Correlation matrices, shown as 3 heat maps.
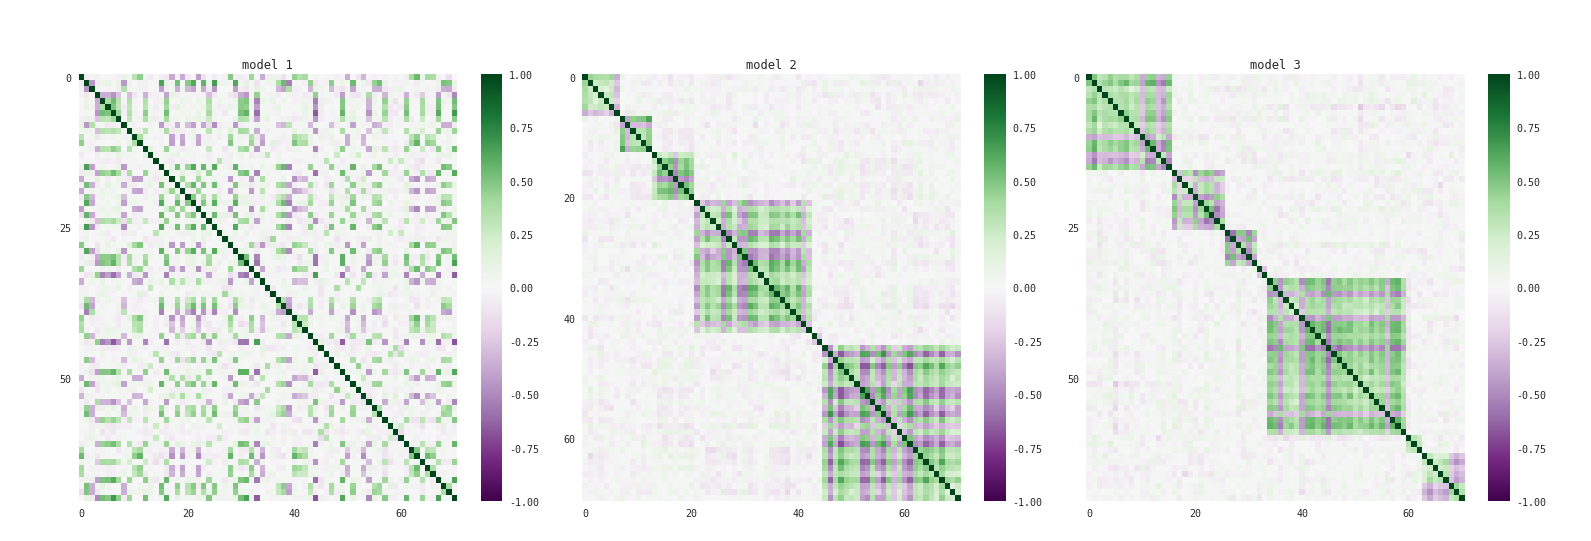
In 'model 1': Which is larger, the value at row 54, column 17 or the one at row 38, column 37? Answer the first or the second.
the second
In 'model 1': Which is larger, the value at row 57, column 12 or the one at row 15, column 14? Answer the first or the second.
the first
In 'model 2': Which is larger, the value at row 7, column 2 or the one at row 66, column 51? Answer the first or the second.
the second
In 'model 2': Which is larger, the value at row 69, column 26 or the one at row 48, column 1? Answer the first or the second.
the first
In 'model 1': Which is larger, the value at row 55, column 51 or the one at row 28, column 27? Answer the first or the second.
the first
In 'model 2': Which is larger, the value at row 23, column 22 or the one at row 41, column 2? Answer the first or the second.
the first
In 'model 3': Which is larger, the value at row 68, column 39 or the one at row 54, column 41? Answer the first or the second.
the second
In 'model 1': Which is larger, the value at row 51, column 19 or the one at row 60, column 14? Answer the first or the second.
the second
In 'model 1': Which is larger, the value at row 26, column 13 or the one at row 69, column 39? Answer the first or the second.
the first
